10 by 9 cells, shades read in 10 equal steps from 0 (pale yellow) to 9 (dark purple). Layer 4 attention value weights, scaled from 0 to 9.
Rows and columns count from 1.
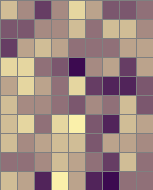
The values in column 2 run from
1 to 6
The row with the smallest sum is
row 7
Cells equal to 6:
10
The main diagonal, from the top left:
2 6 2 6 1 4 8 3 5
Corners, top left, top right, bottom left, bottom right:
2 5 2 5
